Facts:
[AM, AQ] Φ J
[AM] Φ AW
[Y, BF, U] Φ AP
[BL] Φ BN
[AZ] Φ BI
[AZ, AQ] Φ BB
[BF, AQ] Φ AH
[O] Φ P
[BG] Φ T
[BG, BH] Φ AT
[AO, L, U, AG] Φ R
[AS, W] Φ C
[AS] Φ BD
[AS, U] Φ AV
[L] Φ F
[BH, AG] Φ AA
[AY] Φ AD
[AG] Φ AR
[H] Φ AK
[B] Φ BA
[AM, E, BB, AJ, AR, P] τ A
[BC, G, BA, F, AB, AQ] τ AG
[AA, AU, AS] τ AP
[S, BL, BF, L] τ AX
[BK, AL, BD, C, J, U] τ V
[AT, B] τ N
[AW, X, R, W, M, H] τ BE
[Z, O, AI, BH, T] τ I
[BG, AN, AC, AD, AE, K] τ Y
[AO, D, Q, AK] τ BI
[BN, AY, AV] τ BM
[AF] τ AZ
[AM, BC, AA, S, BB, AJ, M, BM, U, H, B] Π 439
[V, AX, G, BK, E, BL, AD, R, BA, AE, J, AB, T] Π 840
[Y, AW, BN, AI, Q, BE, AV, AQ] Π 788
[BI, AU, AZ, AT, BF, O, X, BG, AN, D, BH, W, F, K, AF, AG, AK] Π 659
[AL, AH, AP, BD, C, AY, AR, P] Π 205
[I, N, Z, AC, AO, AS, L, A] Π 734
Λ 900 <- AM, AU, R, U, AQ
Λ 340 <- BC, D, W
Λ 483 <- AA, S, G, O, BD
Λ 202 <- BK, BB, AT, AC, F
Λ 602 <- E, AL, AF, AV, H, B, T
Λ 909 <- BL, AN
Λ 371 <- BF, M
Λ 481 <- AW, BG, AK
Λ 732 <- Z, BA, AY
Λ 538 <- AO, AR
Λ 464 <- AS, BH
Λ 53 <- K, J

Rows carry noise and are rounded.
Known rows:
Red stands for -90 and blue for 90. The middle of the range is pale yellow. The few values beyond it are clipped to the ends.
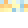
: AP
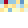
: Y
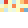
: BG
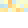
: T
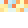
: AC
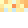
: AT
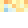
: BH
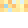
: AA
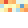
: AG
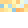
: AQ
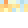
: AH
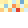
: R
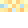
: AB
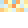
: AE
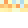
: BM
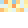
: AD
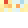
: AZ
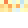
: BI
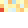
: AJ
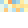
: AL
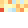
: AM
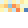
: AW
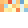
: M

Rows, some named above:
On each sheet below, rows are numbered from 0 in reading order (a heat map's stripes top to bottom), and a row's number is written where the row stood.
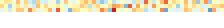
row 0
AS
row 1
E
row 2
P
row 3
H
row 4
A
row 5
BG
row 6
AS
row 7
C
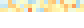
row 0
T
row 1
AR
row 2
AX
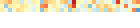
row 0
O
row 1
BK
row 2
J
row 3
BD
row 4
BG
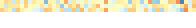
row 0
AU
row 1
AY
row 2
BD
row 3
BA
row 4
AY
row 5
AL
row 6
U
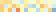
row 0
X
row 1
BL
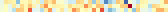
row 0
AY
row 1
BB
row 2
Z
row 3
BE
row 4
V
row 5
AO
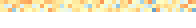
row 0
F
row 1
BC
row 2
D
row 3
G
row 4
G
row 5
C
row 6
AK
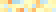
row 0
B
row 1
AF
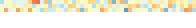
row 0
AV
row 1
BF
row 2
BL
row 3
L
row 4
C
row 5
BL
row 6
W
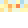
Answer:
AX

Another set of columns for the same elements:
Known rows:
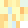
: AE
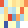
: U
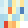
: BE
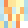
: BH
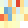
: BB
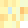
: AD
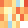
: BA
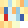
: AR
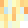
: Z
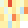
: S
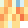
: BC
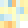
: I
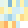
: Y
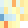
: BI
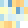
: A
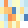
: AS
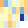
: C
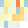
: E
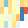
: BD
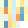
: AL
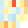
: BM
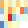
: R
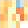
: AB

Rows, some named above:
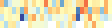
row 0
C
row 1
AJ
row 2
BD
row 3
AO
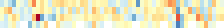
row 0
AV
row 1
M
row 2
BL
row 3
L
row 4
P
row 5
D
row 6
BF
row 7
AC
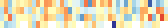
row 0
AU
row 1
J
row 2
AS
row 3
BK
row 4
AW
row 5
AQ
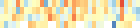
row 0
E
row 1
AG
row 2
J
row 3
L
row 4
H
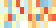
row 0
AM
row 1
F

